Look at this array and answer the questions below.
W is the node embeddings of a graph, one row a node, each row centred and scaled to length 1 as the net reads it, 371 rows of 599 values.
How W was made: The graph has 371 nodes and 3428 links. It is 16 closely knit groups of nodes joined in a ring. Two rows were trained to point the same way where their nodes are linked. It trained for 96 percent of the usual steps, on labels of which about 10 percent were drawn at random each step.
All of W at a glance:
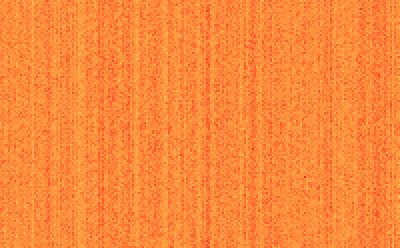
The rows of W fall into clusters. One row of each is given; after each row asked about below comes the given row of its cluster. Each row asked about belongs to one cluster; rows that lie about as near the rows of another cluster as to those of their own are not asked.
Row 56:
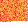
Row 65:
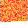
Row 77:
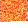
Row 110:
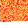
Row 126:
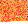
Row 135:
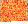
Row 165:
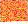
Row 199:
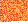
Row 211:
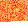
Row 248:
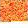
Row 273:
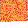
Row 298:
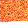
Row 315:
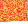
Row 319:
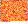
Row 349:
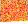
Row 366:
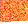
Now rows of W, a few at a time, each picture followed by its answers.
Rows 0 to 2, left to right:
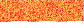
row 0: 211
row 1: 349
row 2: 199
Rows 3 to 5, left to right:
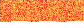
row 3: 273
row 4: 110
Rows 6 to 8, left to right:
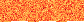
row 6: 199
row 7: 211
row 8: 77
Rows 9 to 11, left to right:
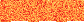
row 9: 319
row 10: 110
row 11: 135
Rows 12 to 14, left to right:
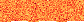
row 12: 56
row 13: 126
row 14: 211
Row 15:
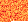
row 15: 65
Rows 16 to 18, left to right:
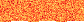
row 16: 110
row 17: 126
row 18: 366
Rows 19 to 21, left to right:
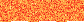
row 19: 211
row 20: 273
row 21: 77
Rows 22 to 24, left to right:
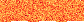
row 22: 56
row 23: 298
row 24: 165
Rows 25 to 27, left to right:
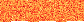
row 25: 135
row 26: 56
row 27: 315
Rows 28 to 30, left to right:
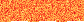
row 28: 349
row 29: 199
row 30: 298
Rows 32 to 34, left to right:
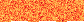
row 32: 77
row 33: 211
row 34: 211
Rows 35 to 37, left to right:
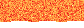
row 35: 319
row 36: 366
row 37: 135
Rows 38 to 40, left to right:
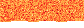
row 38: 126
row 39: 77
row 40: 199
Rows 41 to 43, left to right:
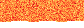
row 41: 56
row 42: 319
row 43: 199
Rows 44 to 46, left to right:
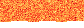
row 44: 126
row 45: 273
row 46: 349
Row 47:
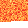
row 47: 273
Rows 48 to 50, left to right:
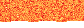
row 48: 366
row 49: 319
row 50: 126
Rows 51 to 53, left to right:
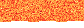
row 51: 110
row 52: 56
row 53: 199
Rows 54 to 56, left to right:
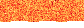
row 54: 211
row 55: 135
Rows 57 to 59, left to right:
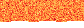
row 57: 366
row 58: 319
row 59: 315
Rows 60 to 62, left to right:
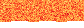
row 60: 273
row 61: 110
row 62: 273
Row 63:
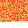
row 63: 110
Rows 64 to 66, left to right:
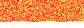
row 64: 110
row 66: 366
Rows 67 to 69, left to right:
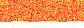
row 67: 65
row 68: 298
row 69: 135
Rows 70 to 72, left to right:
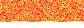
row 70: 135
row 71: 315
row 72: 273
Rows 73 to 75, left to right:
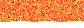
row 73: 77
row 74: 319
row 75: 56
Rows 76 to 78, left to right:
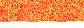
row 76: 211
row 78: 199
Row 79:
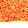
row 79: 126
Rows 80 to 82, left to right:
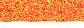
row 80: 366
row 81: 273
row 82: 349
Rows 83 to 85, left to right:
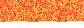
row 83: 315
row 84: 211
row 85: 248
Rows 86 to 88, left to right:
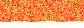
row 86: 211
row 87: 315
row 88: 349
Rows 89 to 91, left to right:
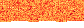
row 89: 165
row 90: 248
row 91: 165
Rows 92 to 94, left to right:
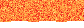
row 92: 315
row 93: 366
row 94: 211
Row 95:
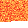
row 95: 366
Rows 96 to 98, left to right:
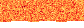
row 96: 135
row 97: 199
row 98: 211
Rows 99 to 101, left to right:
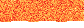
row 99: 56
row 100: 298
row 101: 298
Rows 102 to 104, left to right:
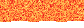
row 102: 110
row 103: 65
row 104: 65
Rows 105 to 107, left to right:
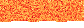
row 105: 65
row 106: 273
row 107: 248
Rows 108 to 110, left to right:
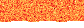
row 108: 56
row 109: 199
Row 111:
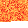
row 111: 211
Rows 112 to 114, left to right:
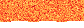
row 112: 319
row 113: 65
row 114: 298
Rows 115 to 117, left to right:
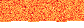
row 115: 298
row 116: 199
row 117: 126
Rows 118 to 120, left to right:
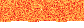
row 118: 349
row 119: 273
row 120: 248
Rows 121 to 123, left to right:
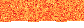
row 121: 366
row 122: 211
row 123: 126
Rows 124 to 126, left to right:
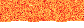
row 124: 349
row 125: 56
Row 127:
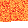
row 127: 366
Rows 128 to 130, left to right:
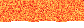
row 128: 135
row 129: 319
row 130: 315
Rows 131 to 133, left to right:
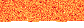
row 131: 298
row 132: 77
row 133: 165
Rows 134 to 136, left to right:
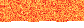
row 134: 65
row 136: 298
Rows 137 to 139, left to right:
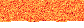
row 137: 126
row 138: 56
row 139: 77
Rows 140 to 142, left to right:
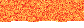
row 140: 65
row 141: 126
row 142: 273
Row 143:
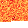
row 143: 110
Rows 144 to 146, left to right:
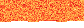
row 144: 65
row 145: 165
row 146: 298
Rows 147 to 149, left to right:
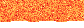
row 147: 126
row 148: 56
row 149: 298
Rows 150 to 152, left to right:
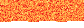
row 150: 65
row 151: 248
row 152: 65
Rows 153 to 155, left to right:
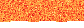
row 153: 77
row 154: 135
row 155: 135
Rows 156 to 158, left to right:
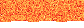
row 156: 273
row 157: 273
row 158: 135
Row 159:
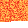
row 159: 366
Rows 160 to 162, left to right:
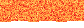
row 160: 65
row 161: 110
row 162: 248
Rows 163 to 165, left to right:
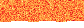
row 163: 135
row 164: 273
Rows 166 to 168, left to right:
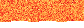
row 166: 110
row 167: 366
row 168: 199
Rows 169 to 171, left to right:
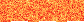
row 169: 319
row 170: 211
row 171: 110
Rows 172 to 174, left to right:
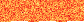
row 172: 349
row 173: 315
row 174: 110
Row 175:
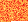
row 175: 165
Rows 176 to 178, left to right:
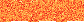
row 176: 315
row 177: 126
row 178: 349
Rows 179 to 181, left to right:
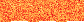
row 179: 126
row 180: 56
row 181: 77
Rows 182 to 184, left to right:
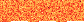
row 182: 315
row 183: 248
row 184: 248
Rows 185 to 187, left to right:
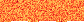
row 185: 199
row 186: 165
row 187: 135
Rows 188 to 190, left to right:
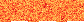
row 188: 248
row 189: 211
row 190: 135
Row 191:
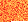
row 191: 319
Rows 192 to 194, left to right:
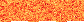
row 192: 248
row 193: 211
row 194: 135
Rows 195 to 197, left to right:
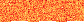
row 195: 199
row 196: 110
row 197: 366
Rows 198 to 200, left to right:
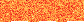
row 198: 366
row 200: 248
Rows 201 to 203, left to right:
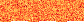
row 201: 211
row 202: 366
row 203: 65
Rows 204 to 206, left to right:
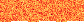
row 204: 56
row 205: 77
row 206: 349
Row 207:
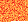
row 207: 298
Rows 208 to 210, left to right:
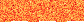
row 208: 315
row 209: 248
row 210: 273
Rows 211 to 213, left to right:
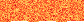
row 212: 199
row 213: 273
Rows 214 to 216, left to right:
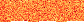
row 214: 319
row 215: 366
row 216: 126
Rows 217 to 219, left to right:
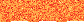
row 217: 126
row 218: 65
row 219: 126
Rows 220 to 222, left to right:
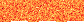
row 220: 248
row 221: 165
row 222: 165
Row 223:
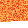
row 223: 77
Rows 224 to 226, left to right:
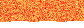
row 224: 273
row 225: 349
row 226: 366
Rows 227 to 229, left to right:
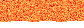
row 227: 165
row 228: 110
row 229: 349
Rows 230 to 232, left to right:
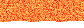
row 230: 199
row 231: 273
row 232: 315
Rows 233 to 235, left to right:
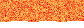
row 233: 349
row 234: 211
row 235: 110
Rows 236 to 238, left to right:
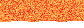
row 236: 77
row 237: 165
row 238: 56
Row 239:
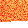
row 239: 319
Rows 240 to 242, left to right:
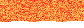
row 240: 65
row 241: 298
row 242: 349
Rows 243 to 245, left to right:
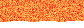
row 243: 315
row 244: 349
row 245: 199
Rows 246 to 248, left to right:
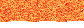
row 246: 126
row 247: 366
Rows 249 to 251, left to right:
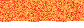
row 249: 298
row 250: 366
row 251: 211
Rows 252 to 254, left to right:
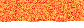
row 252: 56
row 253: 199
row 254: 211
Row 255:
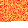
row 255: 65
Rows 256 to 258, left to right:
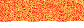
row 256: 298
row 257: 349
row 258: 211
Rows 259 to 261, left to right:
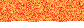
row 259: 273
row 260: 273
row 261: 135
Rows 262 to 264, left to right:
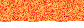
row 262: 110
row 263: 126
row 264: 110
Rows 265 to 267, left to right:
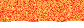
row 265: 135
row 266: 319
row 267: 126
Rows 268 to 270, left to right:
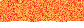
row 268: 199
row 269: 315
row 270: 165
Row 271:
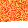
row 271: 349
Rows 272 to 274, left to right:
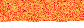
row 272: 126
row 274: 319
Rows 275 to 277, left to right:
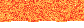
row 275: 77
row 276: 319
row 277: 126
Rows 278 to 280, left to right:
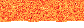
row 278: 126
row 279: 298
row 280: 315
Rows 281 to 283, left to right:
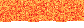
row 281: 135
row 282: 248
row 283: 211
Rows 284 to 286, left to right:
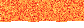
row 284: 211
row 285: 366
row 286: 199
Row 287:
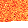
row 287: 298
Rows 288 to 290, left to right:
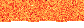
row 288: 248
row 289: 110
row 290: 56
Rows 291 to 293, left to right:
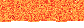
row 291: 110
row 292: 199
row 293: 199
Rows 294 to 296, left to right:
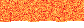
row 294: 366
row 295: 199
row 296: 126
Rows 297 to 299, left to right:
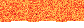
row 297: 248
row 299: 349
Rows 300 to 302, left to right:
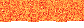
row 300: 366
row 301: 211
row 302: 273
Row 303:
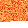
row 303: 77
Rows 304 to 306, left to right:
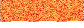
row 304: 110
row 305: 298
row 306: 126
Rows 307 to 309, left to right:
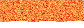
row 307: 199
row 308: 165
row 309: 199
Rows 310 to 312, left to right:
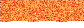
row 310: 298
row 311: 349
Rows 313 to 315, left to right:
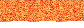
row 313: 315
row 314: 298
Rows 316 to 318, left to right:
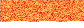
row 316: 349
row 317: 77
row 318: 110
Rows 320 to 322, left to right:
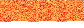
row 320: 65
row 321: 211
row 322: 126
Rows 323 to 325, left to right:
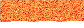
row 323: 319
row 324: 349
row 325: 126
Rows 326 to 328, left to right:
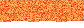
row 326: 319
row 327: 77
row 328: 273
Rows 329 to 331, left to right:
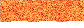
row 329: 248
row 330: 77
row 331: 298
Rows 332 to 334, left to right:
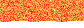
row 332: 199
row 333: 56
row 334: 366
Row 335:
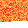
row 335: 248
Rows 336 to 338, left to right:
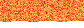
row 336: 135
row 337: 298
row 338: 110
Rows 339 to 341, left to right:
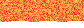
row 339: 199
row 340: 56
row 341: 273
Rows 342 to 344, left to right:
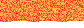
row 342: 56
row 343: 366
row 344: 65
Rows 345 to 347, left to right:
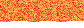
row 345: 211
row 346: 366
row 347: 319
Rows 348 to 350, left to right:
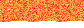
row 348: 199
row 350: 315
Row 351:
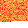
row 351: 273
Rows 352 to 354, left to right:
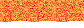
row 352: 366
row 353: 366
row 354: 366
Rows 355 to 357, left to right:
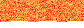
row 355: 349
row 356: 211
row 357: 319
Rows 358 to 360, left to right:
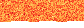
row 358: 77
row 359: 248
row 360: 65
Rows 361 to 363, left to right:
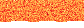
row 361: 135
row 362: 56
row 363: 56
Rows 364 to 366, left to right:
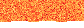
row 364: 273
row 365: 126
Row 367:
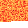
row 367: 135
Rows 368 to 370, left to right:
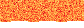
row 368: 319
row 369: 56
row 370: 135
